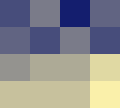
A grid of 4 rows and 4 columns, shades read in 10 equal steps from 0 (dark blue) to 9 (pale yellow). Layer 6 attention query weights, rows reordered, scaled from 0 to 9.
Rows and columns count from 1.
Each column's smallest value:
2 2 0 2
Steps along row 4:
same same up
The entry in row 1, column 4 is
3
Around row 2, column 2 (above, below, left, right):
4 6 3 4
